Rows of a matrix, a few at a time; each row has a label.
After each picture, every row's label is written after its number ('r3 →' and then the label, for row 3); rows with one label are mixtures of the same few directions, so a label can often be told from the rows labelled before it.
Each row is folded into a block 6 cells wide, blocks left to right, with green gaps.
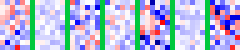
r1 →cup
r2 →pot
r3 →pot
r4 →pot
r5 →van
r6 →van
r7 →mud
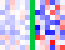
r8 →van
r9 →van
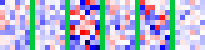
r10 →pot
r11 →pot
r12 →van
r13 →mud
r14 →mud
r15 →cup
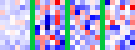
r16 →van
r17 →mud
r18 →mud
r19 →pot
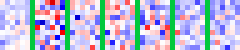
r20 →pot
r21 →van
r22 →cup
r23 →cup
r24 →pot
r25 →cup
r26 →cup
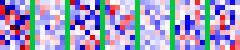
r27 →mud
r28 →mud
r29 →pot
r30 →mud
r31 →mud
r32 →mud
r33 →mud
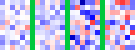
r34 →pot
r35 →pot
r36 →van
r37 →van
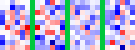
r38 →pot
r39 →van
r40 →mud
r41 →cup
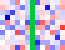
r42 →cup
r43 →pot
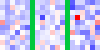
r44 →pot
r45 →cup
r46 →cup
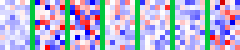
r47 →mud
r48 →pot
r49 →mud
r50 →cup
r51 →pot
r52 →van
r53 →van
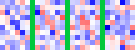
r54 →mud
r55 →mud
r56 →mud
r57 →van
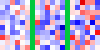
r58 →van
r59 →pot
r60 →van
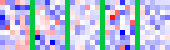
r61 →pot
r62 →van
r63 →pot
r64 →cup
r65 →mud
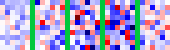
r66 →mud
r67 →pot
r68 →cup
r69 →pot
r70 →pot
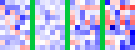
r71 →mud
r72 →pot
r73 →pot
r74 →pot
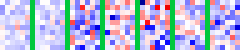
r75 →mud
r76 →pot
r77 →pot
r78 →cup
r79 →pot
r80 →van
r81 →pot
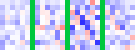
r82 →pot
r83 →pot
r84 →mud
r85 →mud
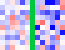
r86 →mud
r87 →van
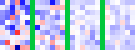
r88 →cup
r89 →van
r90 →pot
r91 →pot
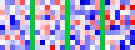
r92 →mud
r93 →cup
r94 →van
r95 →pot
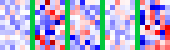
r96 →mud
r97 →van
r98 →van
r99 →van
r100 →pot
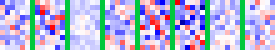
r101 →mud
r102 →mud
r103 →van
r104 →van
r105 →mud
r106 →pot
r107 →cup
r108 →van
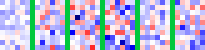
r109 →cup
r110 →cup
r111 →cup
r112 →van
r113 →mud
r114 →pot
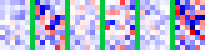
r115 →van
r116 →mud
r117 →cup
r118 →van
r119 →mud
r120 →mud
